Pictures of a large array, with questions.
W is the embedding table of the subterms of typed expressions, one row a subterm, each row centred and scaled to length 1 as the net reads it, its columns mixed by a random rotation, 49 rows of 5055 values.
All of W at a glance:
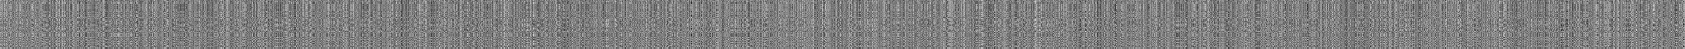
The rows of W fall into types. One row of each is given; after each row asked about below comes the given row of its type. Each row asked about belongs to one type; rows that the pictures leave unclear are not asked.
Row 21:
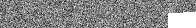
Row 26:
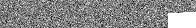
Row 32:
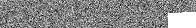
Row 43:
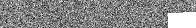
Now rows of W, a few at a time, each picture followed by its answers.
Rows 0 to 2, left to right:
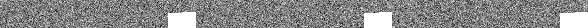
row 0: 32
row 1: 26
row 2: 43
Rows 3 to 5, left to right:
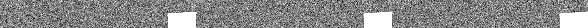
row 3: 43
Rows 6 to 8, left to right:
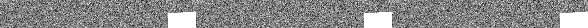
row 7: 32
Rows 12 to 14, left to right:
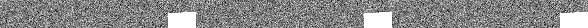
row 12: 32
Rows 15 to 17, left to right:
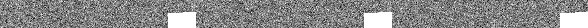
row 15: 43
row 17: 21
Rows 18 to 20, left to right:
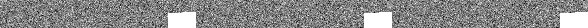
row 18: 32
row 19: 26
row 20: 26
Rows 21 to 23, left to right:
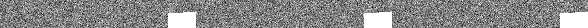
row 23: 26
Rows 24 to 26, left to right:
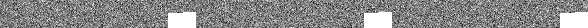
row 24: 26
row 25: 32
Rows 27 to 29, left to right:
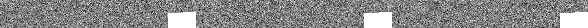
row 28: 43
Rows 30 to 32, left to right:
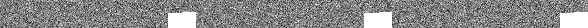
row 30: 32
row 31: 21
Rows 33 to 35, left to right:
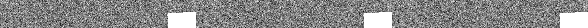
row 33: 43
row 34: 43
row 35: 43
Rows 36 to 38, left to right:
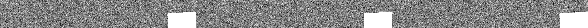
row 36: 43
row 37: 26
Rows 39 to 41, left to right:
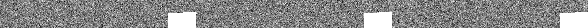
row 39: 26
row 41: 43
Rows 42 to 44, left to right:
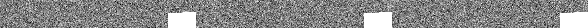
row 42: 32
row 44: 32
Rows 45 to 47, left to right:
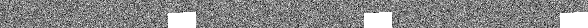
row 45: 21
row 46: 26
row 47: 32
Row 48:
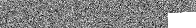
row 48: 32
